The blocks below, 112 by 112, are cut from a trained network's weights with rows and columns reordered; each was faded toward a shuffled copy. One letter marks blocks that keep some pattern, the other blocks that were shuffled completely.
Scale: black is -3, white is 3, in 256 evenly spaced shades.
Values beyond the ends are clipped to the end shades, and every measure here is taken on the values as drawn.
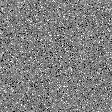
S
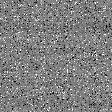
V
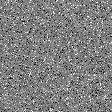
S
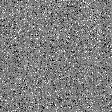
V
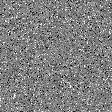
S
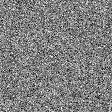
V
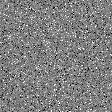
S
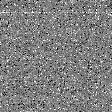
V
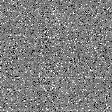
V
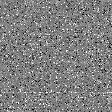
V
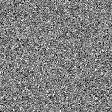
V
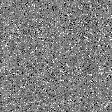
V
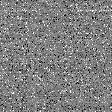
V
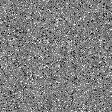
V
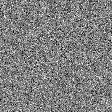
S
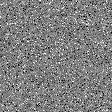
S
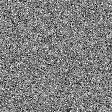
S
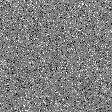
S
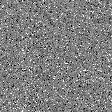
S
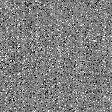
V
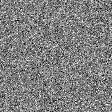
S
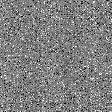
V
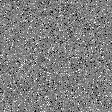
S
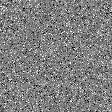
S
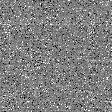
V
